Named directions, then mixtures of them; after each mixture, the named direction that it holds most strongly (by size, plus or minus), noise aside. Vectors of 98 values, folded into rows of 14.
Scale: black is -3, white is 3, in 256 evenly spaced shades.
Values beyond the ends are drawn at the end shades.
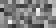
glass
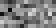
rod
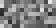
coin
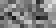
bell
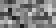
rod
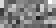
coin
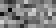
rod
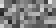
coin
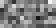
coin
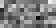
coin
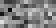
rod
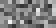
glass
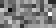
coin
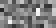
glass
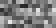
glass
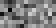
rod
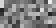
coin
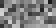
coin
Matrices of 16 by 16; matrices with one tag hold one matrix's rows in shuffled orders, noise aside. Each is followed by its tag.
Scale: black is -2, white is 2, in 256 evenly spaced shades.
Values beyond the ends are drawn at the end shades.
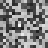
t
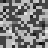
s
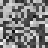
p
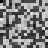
t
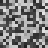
t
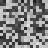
s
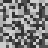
p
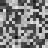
t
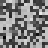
s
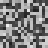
s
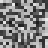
s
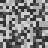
s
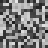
t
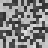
s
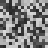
s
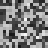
s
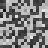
s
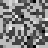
p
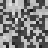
p
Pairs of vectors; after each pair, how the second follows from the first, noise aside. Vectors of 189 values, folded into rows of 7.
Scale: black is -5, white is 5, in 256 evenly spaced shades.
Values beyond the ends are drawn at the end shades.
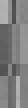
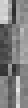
scaled up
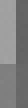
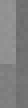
shrunk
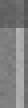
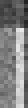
scaled up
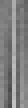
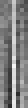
scaled up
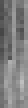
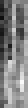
scaled up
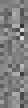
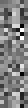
scaled up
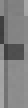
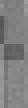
shrunk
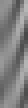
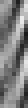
scaled up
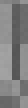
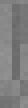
shrunk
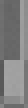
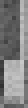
scaled up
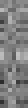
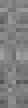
shrunk
